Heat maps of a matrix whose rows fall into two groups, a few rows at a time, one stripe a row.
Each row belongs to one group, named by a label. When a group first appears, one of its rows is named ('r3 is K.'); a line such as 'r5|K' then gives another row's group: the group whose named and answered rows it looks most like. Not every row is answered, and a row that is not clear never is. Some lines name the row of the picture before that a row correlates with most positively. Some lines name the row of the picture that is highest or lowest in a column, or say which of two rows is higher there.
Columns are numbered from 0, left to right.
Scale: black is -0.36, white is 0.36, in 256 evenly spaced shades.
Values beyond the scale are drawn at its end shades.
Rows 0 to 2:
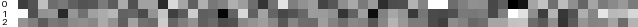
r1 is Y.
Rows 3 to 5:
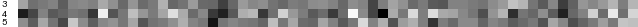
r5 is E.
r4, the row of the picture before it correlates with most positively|0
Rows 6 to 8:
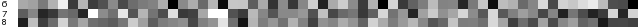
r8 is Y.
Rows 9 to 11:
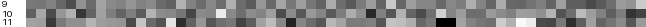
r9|E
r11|Y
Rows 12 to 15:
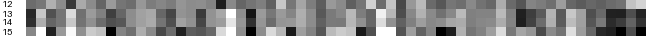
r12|E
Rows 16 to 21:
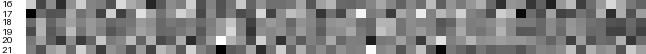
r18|Y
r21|E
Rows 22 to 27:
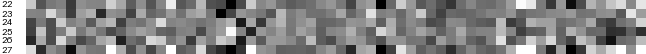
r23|E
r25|Y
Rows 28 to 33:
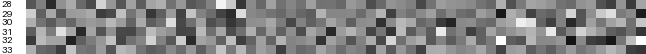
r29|E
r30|Y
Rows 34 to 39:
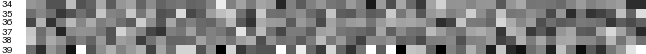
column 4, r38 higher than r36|No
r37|E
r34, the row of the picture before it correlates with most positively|33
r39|E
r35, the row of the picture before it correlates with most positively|32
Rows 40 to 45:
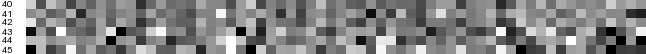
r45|Y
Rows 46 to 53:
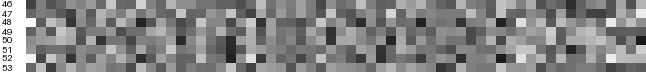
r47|E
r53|Y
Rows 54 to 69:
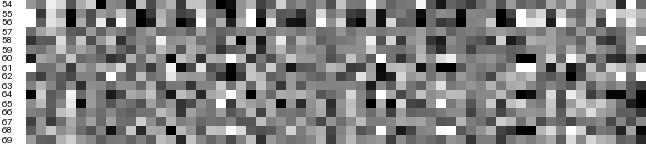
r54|E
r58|E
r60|Y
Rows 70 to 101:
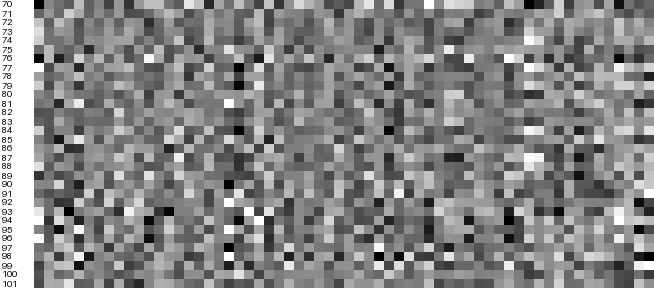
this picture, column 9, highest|93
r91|E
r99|E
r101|E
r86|E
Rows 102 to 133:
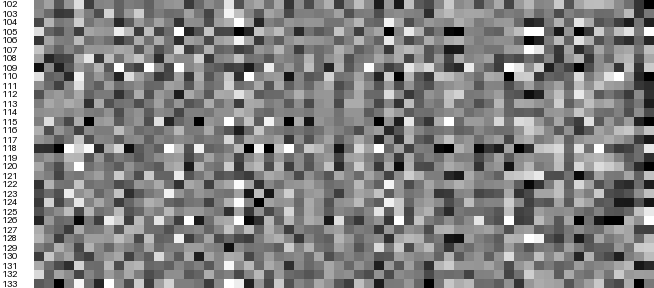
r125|E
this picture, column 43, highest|109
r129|E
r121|Y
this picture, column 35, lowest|105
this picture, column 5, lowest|115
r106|Y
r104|Y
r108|E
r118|E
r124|Y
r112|Y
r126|E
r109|Y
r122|Y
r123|E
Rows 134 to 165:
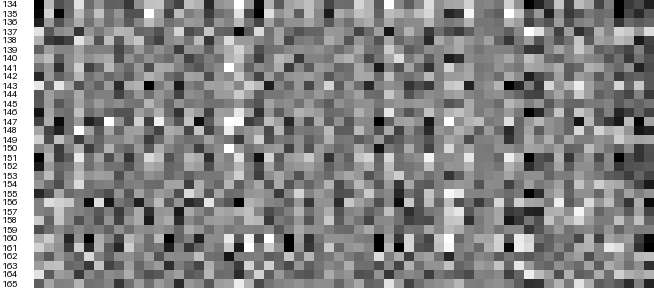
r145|Y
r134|Y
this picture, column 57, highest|161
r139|Y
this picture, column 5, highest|162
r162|E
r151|Y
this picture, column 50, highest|137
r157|Y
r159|Y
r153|Y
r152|Y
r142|Y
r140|Y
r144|Y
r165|Y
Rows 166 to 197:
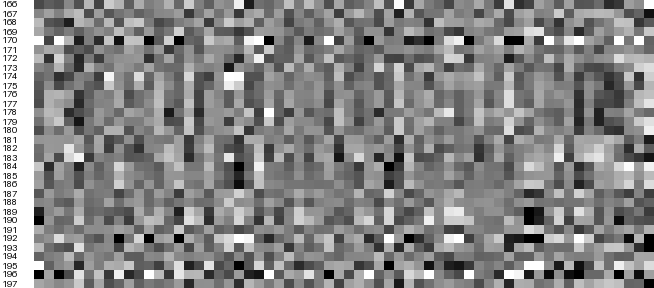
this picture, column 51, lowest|196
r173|E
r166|E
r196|Y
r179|E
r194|E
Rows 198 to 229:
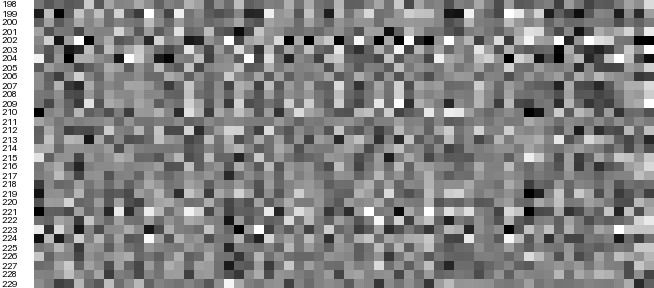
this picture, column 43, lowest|223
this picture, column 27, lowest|202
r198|E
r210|Y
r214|Y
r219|Y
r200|Y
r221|Y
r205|E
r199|Y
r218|Y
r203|E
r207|E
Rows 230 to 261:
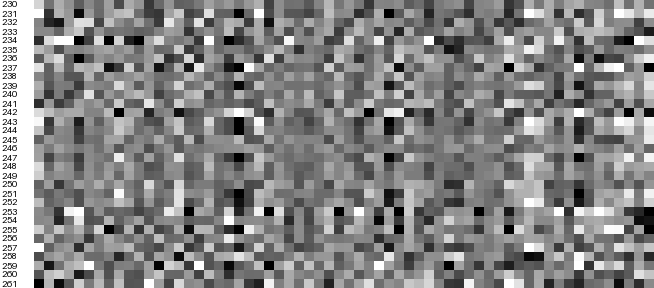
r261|Y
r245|E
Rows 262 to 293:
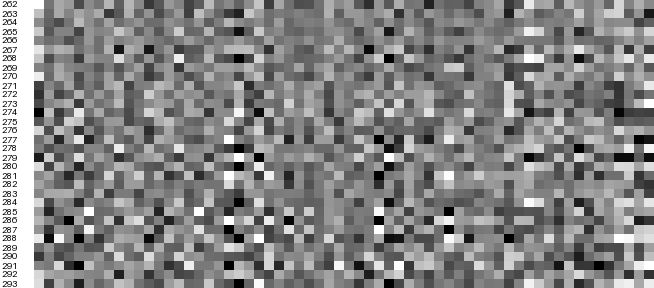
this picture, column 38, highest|291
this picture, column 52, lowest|291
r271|E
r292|Y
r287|E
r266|E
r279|Y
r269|Y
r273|E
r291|E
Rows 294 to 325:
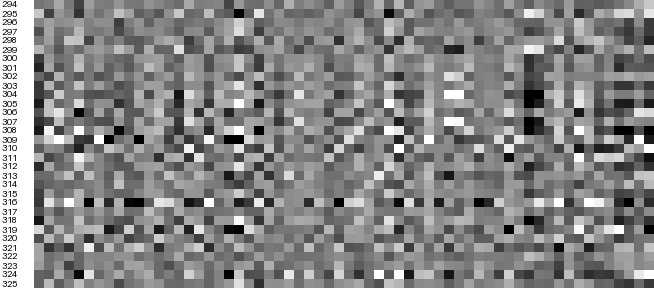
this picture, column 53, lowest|316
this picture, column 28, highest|316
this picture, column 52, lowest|321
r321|E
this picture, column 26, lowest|299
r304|Y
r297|Y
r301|Y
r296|Y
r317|Y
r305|Y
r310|E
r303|Y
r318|Y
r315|Y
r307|Y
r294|E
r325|Y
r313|E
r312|Y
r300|Y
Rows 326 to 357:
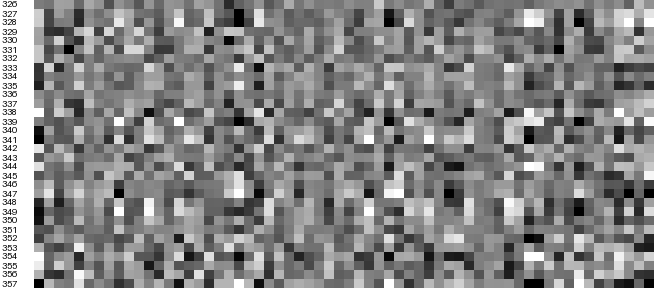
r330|E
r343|E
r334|Y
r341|Y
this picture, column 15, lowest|354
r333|Y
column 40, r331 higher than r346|Yes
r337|E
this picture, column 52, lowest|331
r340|Y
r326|E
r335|Y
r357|Y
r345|E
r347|Y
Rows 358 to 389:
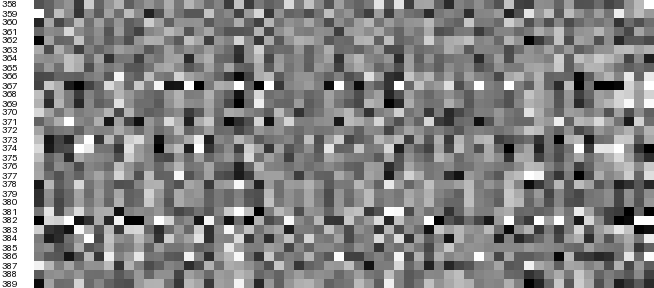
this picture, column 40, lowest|382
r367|E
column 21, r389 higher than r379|Yes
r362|Y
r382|E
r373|E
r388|Y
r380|Y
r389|Y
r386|E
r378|Y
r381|Y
